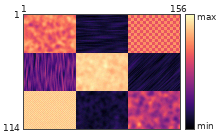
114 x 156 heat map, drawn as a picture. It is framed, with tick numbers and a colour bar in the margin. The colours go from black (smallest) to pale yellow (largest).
It is made of 3 by 3 panels. Panel 1,1: high, blotchy. Panel 1,2: very low, streaked across, faint in contrast. Panel 1,3: high, checkered. Panel 2,1: low, streaked downward. Panel 2,2: very high, blotchy, faint in contrast. Panel 2,3: very low, slanting up to the right, faint in contrast. Panel 3,1: very high, checkered, faint in contrast. Panel 3,2: very low, blotchy, faint in contrast. Panel 3,3: middling, blotchy.
